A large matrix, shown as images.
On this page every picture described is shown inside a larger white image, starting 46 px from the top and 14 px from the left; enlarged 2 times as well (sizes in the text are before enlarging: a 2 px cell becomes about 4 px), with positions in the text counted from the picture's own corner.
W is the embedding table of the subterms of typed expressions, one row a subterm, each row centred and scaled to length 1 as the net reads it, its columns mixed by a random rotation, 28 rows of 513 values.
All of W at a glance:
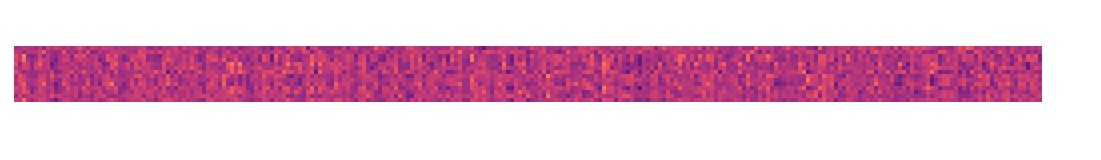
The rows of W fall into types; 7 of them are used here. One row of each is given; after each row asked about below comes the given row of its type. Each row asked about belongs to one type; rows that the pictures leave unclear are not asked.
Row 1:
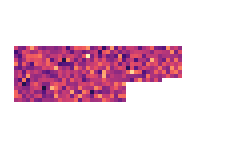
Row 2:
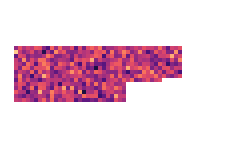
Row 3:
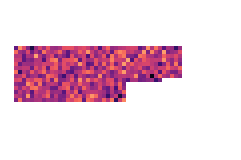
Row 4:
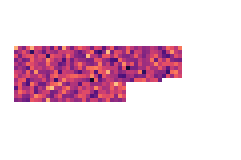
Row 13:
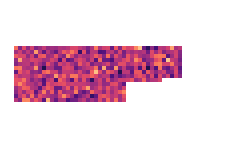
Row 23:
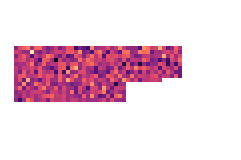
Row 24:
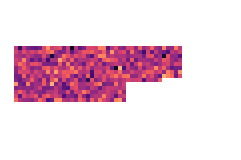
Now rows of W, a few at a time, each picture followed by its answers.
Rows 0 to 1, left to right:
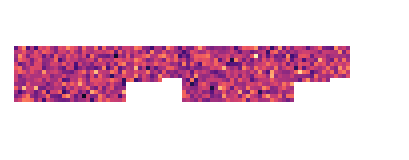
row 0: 13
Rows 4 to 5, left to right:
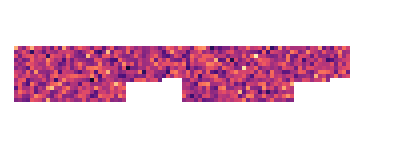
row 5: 1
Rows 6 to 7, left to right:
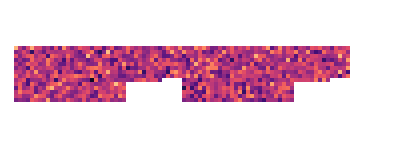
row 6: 4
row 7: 2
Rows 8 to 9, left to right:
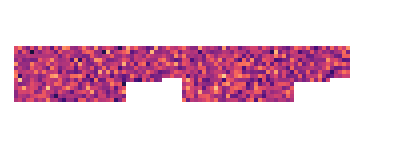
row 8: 4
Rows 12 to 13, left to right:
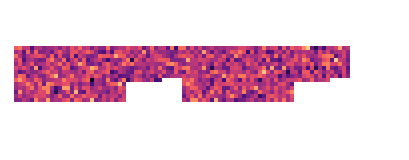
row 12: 3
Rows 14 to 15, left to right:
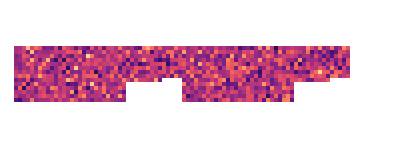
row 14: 23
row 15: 24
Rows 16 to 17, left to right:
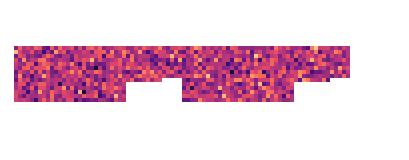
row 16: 2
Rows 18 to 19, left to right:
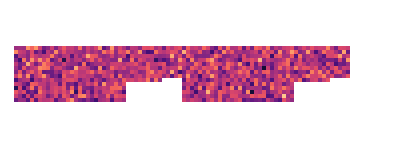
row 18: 2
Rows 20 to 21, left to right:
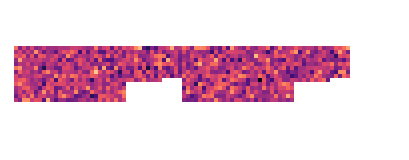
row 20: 13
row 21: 4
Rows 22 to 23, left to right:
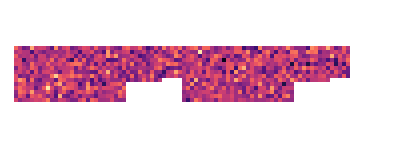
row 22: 4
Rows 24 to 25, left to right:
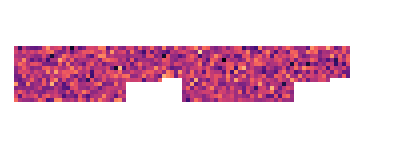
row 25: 23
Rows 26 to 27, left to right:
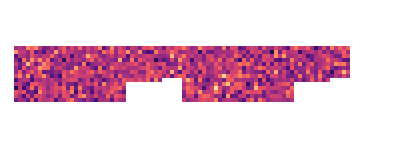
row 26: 2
